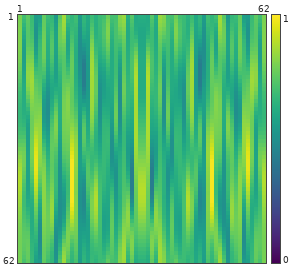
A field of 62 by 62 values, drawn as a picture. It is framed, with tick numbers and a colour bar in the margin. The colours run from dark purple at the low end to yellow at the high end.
Grain: streaks running down. Slope: none. Mirror symmetry: left to right. Average level on the scale: 70%.
